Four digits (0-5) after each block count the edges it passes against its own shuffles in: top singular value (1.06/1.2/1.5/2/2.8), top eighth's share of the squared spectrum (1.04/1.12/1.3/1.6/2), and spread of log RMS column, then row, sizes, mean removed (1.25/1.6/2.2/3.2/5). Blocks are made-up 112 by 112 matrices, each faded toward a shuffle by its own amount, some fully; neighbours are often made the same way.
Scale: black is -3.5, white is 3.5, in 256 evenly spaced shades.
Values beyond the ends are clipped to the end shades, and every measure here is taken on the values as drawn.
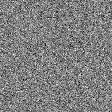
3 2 0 0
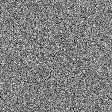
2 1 0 0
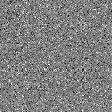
3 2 1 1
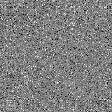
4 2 1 1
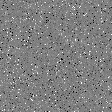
0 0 0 0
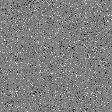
1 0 1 0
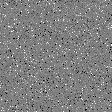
0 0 0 0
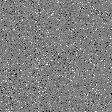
1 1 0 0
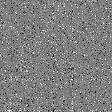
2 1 1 1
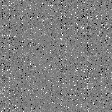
2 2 2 1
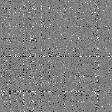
3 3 3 3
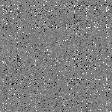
2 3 2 2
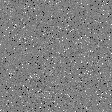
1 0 0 0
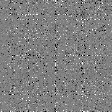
2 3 3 2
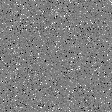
2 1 0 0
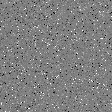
2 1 1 0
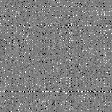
4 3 2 2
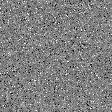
0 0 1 0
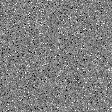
0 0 1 0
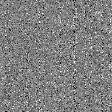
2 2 3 0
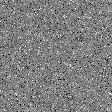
0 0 0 0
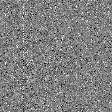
1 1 2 0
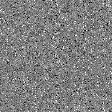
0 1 2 0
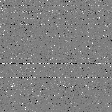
3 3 1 2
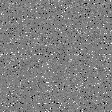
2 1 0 1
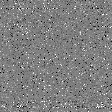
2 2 1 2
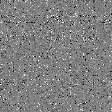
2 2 2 2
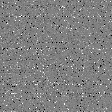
2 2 1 2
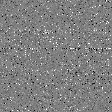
2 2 1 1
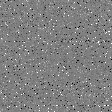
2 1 0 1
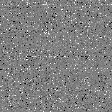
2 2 1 2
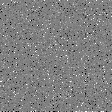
2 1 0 1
